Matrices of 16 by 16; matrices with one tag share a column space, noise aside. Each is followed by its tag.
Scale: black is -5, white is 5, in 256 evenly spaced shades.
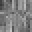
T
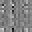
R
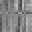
T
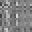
R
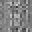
R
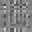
R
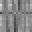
T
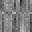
T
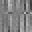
T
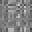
R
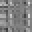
R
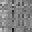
R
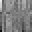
T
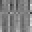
T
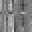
T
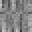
T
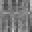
T
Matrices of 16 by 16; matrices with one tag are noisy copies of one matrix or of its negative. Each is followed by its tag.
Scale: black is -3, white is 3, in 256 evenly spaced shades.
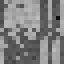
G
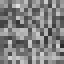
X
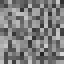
X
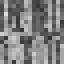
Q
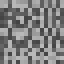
X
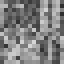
G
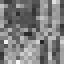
G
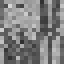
G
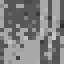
G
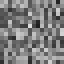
X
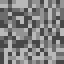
X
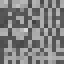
X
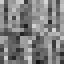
Q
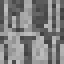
Q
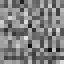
X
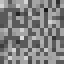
X
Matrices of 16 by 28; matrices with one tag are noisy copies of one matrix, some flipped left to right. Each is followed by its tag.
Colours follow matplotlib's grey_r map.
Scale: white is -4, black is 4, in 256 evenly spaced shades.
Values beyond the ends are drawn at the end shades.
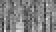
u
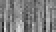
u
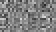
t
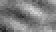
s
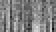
u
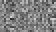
t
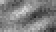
s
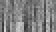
u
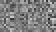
t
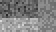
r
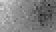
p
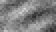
s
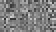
t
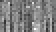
u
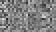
t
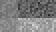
r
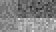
r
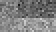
r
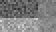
r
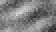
s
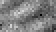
s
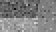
r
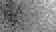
p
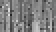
u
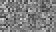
t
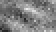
s
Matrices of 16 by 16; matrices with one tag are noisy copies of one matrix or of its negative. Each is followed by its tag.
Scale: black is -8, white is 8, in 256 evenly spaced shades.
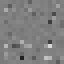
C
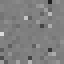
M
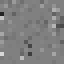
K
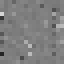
K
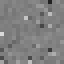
M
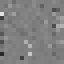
K
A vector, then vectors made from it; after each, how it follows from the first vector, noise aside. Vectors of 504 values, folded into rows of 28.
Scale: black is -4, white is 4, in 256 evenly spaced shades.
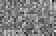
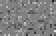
partly zeroed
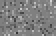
partly zeroed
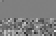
partly zeroed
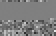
partly zeroed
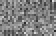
negated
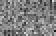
negated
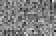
negated
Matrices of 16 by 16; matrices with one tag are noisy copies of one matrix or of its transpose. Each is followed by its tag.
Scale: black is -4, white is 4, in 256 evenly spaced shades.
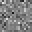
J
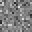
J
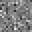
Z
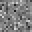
Z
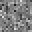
Z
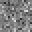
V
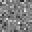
J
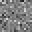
J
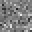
V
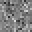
V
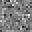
Z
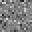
J
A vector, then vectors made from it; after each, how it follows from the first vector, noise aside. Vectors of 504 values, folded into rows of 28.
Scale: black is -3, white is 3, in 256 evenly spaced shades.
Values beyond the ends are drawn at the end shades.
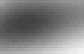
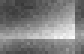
wrapped around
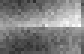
wrapped around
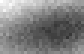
reversed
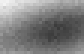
reversed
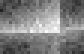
wrapped around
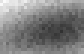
reversed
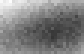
reversed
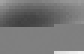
partly zeroed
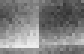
wrapped around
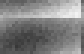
wrapped around
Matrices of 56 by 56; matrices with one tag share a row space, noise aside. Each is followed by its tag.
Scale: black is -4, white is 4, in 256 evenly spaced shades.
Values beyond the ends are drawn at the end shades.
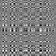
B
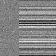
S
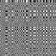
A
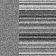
S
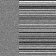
S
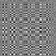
B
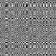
A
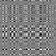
B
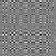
B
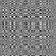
B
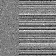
S
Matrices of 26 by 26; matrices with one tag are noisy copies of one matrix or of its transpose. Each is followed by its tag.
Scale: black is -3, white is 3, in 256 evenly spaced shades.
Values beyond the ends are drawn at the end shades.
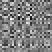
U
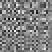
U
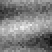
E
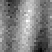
E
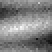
E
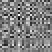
U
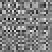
U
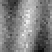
E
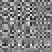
U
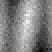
E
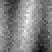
E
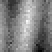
E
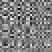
U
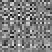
U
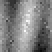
E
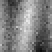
E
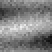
E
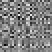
U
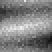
E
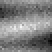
E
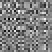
U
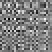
U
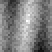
E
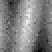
E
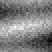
E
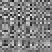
U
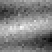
E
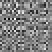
U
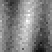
E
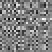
U
